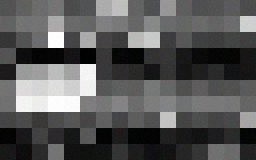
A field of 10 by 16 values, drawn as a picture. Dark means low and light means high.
The middle left is the ninth with the highest average. The middle right is the calmest part. Horizontal stripes repeat 2 times down the table. In the middle left lies a patch that is higher than the rest.
